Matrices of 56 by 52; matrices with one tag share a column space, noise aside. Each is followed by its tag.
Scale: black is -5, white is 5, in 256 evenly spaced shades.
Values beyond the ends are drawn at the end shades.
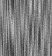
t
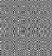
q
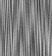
t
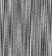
t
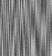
t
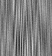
t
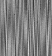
t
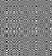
q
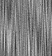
t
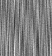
t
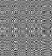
q
